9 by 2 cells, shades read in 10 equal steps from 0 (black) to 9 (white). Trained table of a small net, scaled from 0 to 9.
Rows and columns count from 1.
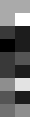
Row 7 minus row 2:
-1 -1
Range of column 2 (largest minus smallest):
8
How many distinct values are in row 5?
2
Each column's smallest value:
0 1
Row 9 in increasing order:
4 5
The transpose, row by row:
6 6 2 0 2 2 5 3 4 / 6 9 1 1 3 1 8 1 5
